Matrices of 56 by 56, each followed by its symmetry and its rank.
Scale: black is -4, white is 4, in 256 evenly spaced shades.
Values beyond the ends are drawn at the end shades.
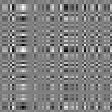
neither, rank one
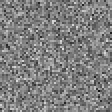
neither, full rank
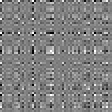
symmetric, rank two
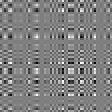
symmetric, rank one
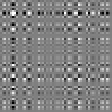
symmetric, rank one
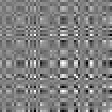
symmetric, rank two
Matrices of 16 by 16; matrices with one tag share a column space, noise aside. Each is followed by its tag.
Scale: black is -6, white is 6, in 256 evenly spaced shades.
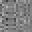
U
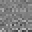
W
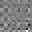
W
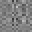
U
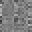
U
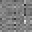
U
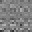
W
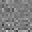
W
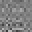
W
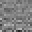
W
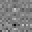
W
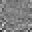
W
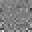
W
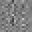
U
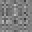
U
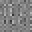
U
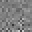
W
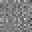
U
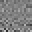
W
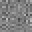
U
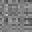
U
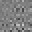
W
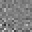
W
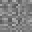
U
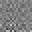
W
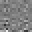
W
